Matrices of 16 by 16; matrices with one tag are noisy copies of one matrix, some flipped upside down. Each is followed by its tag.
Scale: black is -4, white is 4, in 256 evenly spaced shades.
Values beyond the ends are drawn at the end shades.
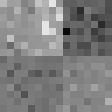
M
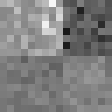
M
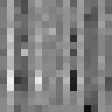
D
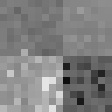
M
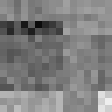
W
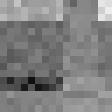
W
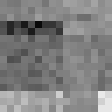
W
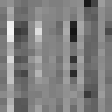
D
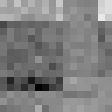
W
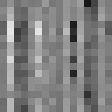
D
